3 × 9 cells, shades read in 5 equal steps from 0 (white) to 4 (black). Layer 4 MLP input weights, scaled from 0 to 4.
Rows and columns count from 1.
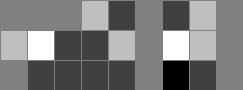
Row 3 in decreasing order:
4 3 3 3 3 3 2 2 2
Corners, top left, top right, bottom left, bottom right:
2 2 2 2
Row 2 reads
1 0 3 3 1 2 0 1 2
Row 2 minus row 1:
-1 -2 1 2 -2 0 -3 0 0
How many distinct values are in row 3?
3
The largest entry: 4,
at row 3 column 7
